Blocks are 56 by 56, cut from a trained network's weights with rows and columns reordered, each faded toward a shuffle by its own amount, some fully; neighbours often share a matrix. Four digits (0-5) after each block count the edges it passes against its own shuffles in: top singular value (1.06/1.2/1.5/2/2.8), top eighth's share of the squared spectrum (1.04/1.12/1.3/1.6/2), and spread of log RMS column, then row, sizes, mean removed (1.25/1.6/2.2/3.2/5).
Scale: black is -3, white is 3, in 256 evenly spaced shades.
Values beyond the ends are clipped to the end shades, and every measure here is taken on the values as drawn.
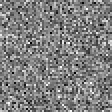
2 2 0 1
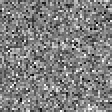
0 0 0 0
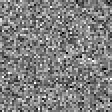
0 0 0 0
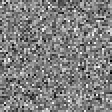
0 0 0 0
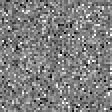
1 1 0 0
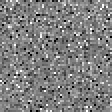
0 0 0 0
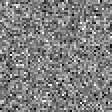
1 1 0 0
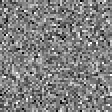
2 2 1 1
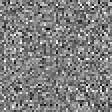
3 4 2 2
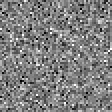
0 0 0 0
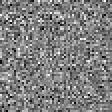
3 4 2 2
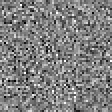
3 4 1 2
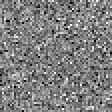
0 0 0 0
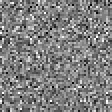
3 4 2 2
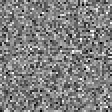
1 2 0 0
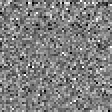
2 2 0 1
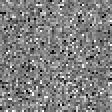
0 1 0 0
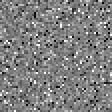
0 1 0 1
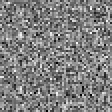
3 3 1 1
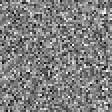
1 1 0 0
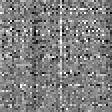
3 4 1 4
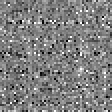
2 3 0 2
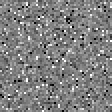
0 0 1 0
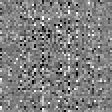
3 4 3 1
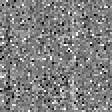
1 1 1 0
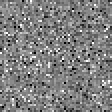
0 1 0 0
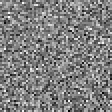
1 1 0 0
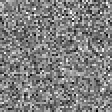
2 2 0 0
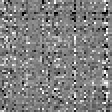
3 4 3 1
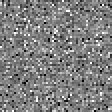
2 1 1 0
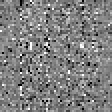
2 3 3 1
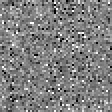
2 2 2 0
